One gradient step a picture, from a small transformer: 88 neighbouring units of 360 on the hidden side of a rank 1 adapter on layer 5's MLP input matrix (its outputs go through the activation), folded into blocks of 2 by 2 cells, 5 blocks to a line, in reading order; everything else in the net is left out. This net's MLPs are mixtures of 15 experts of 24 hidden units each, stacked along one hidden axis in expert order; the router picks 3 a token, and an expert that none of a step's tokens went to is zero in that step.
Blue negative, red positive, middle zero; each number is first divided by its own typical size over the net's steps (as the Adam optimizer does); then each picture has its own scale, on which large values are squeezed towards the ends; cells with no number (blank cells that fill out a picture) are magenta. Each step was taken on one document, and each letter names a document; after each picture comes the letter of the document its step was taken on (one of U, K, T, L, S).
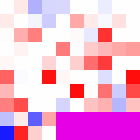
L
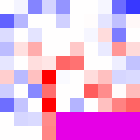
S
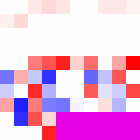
S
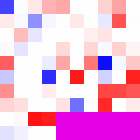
L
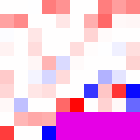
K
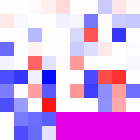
S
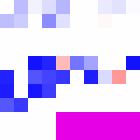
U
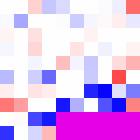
K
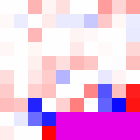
K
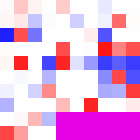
L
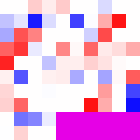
L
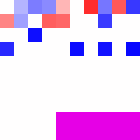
U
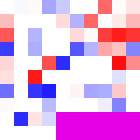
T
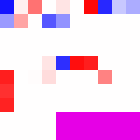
U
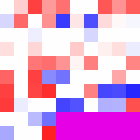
K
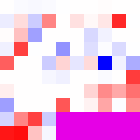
L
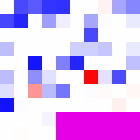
U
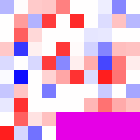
L
